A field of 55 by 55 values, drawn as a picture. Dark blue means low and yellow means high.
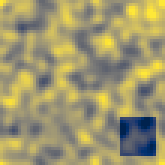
In the bottom right lies a patch that is lower than the rest. The ninth with the lowest average is the bottom right. The bottom right is the roughest part. The top right is the ninth with the highest average. Neither half mirrors the other. The texture is blotchy.
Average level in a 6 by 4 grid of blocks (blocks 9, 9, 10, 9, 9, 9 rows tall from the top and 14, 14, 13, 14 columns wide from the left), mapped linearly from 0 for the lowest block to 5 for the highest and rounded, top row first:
3435
3333
3324
4333
2320
4331
